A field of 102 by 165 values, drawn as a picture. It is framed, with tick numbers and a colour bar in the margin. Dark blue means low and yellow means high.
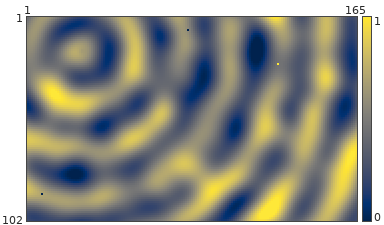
Rings: centred on the top left. Lone odd cells: 3, 1 higher and 2 lower than their neighbours. Ninth with the highest average: bottom right. Average level on the scale: 50%. Odd rows or columns: none.
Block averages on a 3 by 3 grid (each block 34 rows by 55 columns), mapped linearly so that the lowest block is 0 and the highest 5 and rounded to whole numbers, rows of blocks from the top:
1 0 0 | 4 0 3 | 0 3 5
